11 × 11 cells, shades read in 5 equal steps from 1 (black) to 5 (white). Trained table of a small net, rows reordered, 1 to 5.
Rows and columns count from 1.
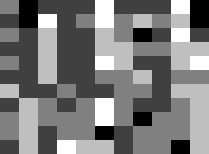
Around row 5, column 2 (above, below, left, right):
2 2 3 4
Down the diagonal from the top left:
3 1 4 2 2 3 3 2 3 3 4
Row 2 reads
2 1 5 2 3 5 3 4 3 4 1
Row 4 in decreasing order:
4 4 4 4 4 3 3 2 2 2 2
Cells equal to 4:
27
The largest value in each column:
4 4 5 5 4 5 4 4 3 5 5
